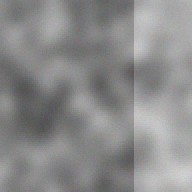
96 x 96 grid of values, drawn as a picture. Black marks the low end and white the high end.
The middle left is the ninth with the lowest average. The right part is higher, past a seam about 70% of the way across. There are no regular stripes.
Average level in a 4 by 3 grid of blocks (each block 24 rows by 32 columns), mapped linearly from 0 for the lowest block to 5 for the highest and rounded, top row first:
3 1 5
1 1 3
0 2 5
2 1 5
